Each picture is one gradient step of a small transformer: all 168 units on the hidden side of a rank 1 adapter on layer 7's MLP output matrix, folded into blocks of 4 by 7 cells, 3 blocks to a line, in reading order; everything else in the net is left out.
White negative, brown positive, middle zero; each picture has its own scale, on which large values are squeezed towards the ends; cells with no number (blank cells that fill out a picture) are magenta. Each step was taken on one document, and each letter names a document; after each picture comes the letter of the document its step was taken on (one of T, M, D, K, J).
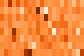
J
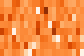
J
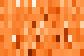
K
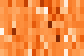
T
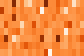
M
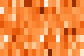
M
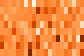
K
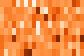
K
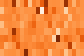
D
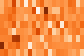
K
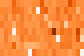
J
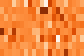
T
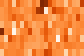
T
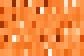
M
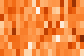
K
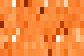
M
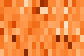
D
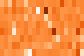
J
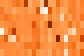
T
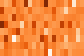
M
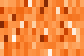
M
